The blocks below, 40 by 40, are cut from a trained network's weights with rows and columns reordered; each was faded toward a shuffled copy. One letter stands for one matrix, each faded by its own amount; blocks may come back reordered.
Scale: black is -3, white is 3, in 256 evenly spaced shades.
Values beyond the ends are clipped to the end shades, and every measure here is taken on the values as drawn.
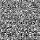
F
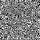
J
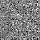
J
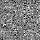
J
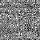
F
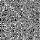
J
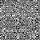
F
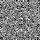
J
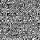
F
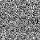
F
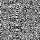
F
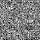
J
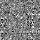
J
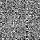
F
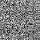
F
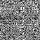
F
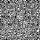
F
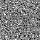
J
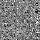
J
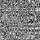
F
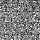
F
